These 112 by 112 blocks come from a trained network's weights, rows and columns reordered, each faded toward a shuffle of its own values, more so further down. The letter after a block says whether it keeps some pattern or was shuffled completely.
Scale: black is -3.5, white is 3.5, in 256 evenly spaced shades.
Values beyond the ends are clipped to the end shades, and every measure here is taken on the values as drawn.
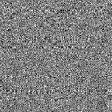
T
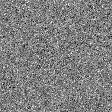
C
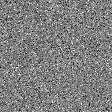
C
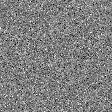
C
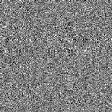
T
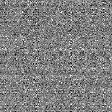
T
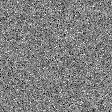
C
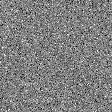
C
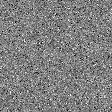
C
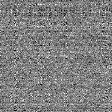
T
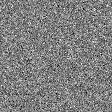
C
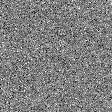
C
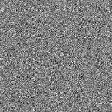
T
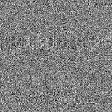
T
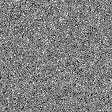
C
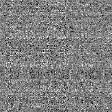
T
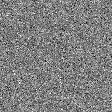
C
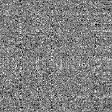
T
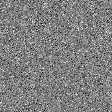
C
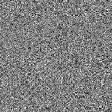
T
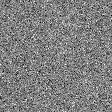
C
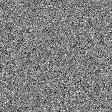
C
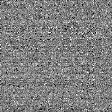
T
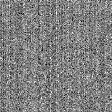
T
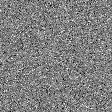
C
